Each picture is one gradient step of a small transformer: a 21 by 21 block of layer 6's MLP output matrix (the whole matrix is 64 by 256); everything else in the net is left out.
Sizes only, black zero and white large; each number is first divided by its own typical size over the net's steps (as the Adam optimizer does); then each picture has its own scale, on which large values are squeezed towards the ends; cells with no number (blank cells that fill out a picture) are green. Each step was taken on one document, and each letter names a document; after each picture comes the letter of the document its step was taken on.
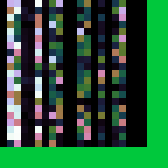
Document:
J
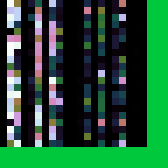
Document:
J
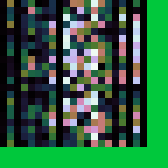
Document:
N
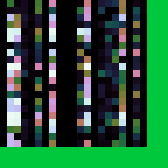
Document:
J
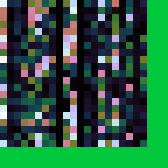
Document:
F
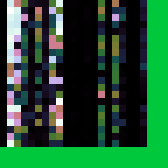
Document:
J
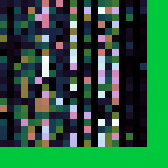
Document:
F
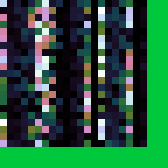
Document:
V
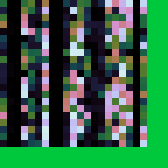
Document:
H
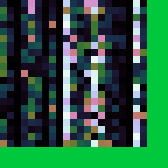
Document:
N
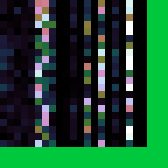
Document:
V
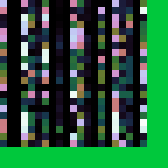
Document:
H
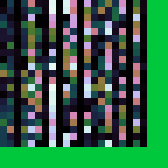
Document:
N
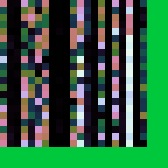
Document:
H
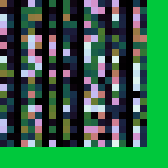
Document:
N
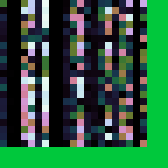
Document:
H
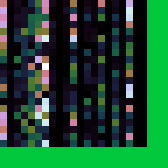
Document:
F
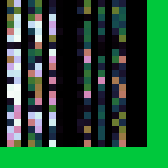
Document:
J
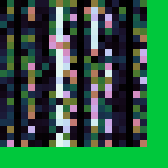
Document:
N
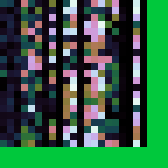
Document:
N
